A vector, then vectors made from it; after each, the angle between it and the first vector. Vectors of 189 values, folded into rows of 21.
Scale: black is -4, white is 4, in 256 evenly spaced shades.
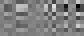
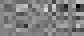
nearly parallel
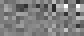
nearly opposite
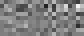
nearly opposite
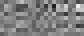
nearly opposite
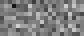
partly opposed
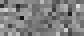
partly opposed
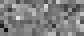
partly aligned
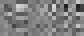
nearly parallel
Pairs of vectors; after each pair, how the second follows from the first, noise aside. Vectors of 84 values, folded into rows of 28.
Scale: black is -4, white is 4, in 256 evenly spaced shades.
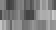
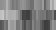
reversed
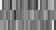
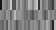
negated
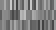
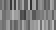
negated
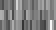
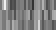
reversed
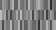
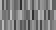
wrapped around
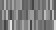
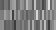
wrapped around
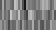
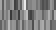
negated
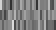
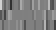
partly zeroed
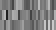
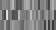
negated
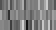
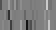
partly zeroed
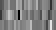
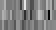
wrapped around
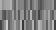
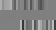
partly zeroed
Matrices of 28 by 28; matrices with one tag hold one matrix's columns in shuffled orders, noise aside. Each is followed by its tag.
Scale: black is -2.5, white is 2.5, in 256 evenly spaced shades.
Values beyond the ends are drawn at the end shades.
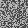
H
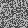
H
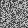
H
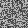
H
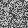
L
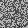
L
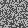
L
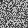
L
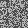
H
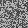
H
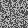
H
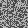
H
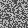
L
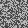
L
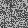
H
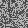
H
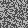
L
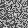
L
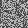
H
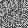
H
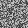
L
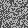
L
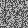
H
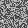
L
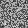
L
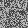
H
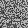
L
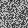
L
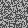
L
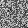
H
